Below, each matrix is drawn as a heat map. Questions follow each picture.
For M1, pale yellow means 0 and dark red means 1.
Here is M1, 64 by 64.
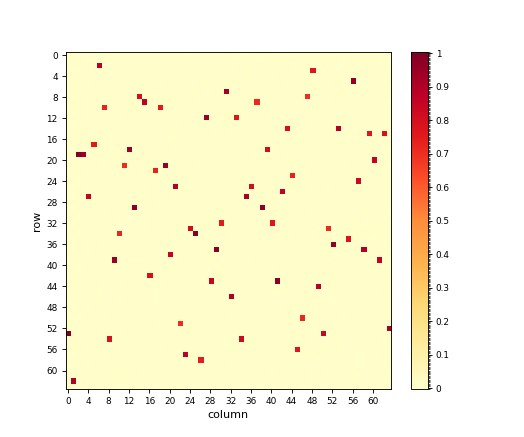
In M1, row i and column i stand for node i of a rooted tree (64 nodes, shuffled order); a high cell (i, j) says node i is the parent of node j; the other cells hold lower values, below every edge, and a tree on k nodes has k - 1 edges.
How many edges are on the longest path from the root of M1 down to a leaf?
11
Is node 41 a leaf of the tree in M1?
yes
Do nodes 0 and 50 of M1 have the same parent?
yes
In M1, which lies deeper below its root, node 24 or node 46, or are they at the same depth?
node 24
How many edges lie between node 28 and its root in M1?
4
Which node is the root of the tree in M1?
54
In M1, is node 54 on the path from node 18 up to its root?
yes
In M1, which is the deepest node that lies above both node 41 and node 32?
14
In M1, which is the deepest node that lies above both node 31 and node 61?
10
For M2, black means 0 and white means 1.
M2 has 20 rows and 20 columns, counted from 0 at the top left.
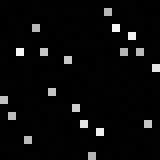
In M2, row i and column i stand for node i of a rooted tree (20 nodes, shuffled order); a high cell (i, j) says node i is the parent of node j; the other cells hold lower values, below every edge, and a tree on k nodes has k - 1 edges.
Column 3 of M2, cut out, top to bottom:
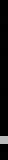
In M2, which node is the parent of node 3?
17
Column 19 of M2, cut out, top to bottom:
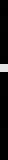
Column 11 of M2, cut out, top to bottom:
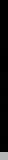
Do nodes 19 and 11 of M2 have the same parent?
no
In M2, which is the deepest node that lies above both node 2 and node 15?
6
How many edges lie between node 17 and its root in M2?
5
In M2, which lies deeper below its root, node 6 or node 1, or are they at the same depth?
node 1
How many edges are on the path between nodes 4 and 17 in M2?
2
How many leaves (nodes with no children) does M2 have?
6
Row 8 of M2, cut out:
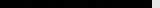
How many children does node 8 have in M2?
1
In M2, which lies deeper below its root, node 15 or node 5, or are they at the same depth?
the same depth
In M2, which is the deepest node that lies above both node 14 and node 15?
6
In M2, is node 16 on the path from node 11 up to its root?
no
